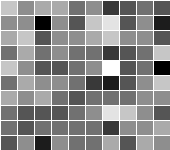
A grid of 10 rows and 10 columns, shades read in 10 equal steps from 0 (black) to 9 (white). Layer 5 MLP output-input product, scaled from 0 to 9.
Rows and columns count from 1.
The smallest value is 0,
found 2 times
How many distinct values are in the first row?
6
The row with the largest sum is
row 3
